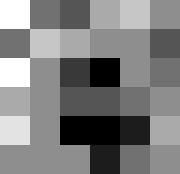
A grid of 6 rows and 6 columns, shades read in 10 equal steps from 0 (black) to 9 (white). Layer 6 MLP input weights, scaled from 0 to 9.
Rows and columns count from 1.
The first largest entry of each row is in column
1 2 1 1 1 1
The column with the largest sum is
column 1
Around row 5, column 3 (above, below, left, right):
3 5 5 0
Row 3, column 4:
0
